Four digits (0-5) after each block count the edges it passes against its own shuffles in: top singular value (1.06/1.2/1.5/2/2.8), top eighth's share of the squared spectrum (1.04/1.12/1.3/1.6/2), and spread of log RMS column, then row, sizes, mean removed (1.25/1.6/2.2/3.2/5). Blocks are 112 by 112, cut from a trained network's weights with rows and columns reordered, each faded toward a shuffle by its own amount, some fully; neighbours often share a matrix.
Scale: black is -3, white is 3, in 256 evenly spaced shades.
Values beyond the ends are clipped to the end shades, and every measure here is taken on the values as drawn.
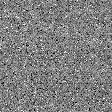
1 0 0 0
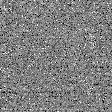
1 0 0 0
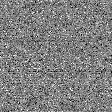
2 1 0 0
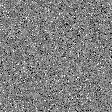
0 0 0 0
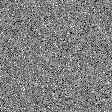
0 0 0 0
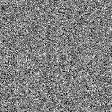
3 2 1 0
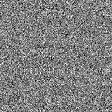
3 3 1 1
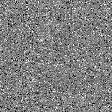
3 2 1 1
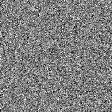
2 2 1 0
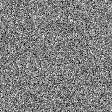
2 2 0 0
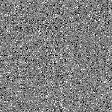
3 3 2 2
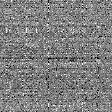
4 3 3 1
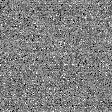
2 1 1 0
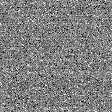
2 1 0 0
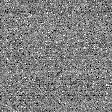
2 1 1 0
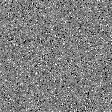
1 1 0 0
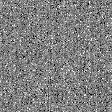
2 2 0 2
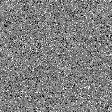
2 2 1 1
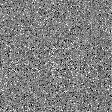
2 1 0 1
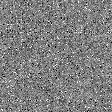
1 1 0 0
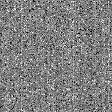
2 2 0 2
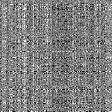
4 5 2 4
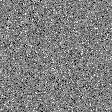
0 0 0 0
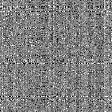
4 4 1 3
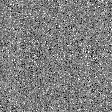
1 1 0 1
